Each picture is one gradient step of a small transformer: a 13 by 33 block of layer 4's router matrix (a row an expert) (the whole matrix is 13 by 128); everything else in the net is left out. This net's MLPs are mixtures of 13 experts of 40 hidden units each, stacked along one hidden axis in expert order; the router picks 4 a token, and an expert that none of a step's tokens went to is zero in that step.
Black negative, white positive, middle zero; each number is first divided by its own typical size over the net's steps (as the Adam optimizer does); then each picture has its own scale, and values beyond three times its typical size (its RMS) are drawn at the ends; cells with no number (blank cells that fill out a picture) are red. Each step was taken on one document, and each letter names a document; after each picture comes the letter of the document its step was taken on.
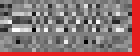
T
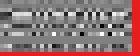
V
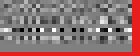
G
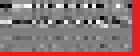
T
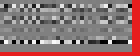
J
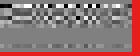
T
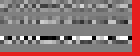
J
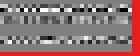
J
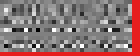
G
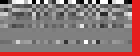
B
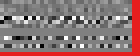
B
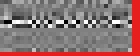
B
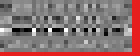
T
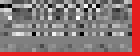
T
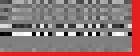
V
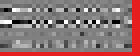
T
